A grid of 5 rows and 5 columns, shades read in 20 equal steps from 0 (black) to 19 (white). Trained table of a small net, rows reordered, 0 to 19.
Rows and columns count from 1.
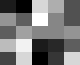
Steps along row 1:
down up down down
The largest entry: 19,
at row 2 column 3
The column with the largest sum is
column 2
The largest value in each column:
14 18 19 13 16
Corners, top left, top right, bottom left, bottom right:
2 6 5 16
